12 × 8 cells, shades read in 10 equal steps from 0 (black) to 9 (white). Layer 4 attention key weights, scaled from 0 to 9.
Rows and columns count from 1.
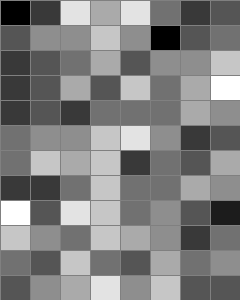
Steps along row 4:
up up down up down up up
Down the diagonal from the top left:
0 5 4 3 4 5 3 5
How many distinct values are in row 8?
5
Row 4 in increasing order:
2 3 3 4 6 6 7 9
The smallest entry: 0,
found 2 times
